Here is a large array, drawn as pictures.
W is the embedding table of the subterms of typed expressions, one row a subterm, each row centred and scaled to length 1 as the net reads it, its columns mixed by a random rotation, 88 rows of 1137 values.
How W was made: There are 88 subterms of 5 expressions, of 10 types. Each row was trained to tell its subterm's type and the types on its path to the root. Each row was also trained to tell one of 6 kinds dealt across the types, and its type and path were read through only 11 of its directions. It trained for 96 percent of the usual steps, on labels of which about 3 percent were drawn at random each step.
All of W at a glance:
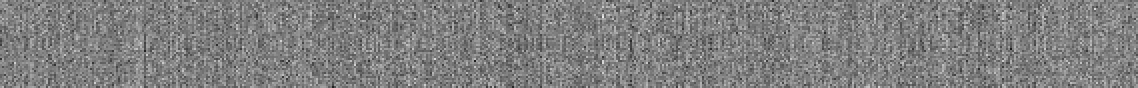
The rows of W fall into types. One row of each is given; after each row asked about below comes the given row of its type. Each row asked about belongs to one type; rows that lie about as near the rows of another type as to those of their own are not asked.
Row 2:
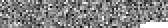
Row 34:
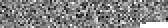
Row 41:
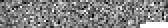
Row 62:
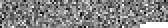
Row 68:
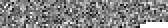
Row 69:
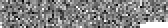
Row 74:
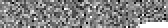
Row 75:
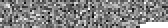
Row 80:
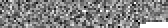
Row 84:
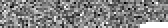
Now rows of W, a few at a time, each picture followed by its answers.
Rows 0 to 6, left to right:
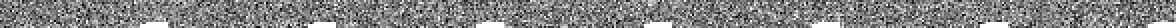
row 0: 34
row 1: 68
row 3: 74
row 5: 62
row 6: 84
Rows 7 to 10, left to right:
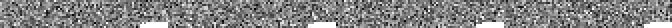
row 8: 84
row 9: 80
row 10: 41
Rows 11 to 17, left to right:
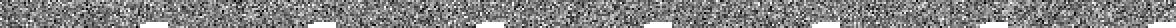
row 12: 62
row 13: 2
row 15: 2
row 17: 68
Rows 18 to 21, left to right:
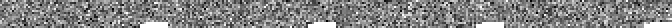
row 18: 2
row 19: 62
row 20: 34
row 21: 80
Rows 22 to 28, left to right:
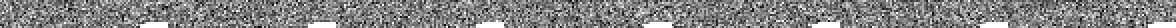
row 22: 68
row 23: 80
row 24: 41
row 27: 75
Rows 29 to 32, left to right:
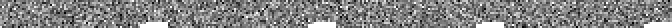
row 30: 2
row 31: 75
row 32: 75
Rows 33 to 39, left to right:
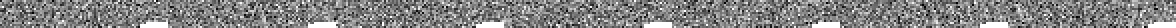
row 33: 2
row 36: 84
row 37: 62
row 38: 34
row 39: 75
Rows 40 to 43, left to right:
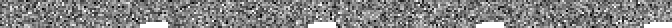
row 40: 80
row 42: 84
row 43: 34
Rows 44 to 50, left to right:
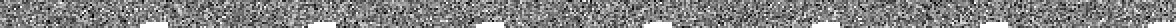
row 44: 41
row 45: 75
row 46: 80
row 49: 34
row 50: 84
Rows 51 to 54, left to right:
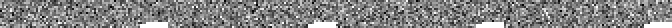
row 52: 2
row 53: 80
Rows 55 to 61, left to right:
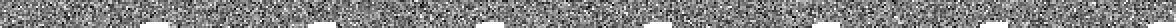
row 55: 41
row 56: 74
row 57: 84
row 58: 41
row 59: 75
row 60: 2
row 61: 2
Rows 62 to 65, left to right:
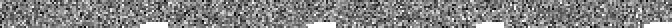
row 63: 68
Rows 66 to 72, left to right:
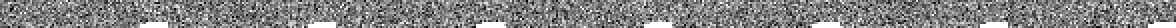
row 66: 34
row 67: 75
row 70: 75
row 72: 62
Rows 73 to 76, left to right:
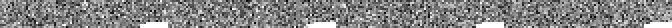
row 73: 68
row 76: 34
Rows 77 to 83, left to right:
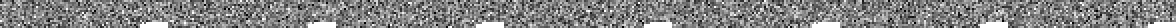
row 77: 84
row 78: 84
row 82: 69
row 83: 34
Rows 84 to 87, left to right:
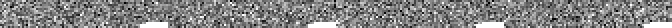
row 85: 41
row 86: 74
